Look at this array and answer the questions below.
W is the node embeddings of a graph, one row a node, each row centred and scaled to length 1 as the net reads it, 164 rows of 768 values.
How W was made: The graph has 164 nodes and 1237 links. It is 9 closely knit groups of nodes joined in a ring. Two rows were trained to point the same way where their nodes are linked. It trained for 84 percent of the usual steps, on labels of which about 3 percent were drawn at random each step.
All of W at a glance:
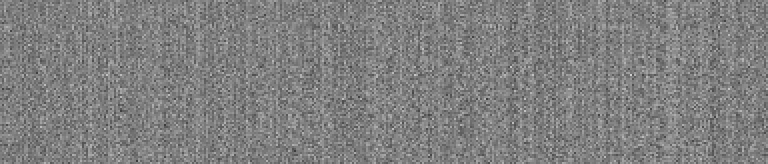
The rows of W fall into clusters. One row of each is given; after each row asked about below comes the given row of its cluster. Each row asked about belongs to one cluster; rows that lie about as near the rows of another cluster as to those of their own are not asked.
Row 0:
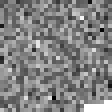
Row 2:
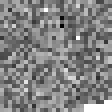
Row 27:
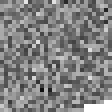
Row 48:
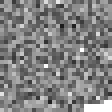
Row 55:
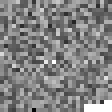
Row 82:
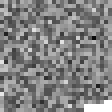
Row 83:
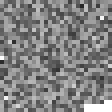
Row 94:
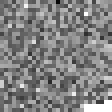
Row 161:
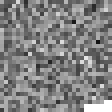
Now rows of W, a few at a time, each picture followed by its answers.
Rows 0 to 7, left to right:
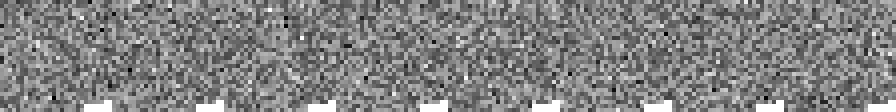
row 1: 27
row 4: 48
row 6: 83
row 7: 94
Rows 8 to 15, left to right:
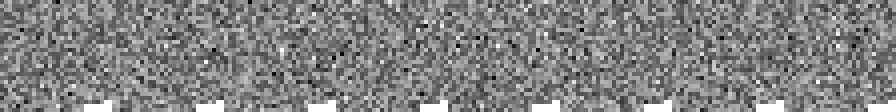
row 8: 48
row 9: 161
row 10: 161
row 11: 83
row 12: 94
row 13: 48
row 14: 161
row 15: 161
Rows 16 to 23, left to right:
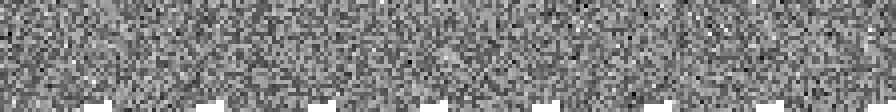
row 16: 94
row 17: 27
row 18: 82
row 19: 48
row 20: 55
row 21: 94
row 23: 0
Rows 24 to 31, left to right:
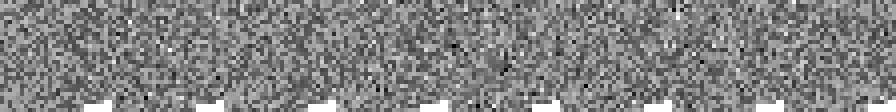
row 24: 27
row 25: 82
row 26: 27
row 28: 83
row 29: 27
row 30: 2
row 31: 48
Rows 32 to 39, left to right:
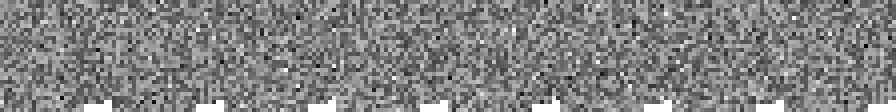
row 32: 2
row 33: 0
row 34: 83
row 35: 161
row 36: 83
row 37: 48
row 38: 48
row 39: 0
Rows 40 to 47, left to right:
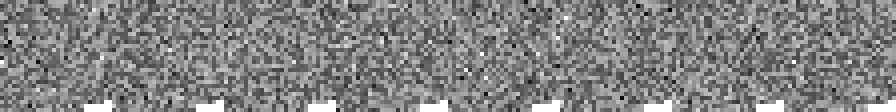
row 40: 83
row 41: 82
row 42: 0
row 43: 48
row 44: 27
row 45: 2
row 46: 161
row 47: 48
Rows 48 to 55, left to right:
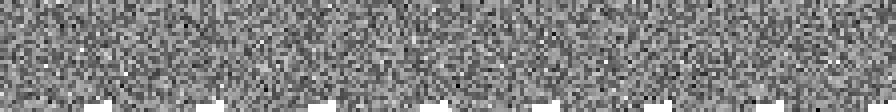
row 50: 27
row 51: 2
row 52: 48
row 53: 83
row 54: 48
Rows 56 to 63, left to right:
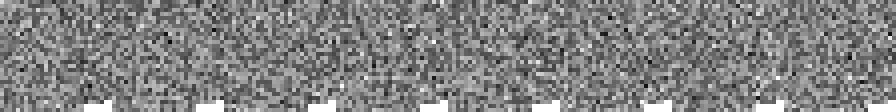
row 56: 2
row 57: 0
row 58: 55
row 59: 161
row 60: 161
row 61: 161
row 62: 94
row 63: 161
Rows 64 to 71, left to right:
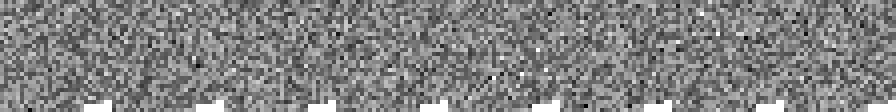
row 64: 27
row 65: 94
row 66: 0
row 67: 55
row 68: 27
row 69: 2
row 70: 55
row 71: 2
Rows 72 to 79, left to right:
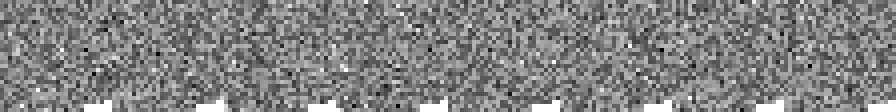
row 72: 83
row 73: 27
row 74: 82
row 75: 82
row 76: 94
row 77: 2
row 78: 27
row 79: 161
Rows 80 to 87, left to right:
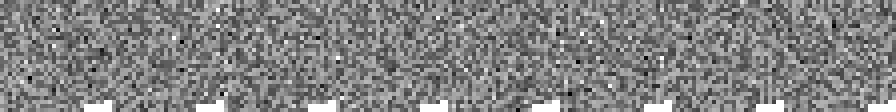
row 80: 161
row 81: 83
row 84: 27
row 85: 55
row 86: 0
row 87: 55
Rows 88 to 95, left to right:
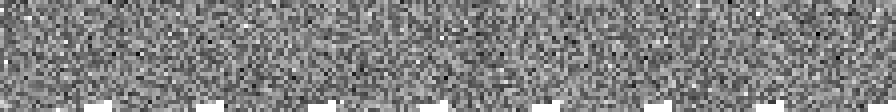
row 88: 161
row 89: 161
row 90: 94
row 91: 48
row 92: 82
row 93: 161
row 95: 83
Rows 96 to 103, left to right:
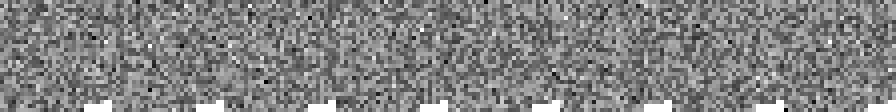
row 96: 82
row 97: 161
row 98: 0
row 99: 0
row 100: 48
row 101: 2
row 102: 94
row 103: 48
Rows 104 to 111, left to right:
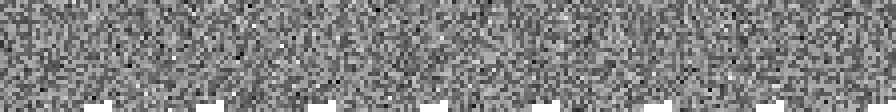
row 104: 83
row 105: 83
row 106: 94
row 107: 161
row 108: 2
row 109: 2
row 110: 161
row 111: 0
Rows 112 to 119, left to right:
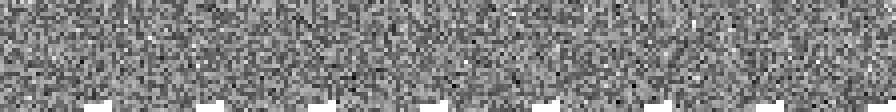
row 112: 82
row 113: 161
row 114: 48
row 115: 48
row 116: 82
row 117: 48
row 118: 2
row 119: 94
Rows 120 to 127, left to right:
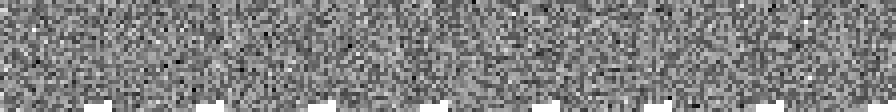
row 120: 82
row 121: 2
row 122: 27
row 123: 2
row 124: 161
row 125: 0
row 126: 2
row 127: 2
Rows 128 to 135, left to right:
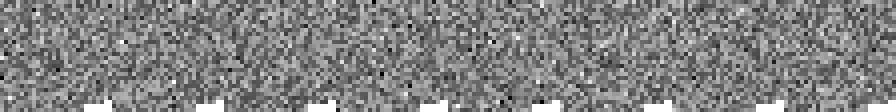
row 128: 83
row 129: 27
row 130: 94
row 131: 48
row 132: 94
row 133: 83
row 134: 27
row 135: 2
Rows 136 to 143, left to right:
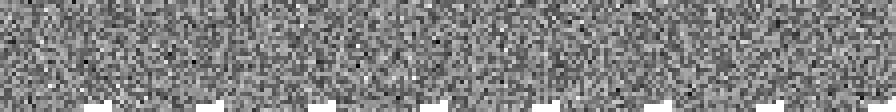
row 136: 2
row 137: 48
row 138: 161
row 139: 55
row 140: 0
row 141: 27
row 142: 83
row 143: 82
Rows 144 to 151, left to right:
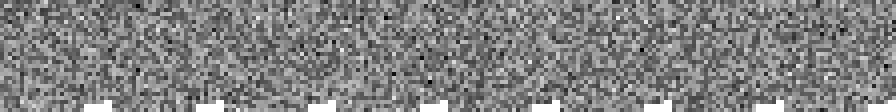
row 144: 0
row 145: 0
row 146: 55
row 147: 161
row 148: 94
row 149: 48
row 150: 94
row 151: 48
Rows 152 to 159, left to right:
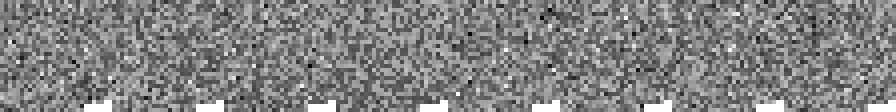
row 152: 27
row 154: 94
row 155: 94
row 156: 55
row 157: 48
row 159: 83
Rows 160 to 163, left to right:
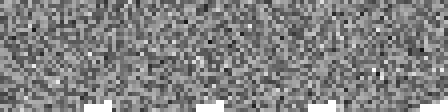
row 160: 55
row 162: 83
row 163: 27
